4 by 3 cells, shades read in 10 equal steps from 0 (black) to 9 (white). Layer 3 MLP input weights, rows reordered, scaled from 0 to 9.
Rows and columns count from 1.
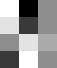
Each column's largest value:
9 9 6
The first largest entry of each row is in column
1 1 2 2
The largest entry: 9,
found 2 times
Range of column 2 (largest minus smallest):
9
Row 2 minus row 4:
6 -7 0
